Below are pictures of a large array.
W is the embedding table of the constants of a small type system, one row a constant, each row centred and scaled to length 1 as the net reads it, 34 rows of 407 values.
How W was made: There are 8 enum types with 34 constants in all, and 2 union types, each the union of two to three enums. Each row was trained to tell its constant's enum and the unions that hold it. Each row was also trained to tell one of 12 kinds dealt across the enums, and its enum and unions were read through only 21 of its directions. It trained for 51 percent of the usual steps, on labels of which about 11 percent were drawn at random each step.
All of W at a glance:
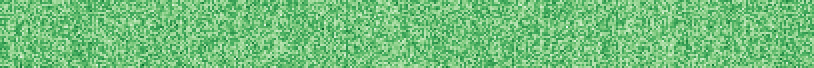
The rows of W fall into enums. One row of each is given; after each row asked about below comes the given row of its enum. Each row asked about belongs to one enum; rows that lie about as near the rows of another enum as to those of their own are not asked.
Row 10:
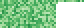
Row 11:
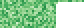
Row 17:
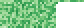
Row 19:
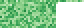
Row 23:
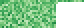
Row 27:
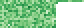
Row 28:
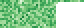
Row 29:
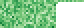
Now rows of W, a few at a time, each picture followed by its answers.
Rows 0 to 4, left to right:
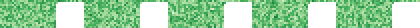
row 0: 19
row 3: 11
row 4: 19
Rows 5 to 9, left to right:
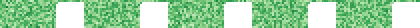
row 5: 10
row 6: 17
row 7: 19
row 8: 17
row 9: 28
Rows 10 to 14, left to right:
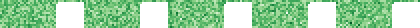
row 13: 17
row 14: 11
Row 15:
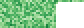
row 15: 27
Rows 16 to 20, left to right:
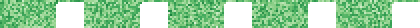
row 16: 17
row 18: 28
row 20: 27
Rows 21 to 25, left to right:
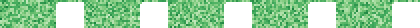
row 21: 10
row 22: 27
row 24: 23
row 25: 10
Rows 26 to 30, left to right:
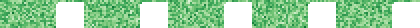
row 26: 28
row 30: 19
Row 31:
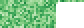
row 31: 10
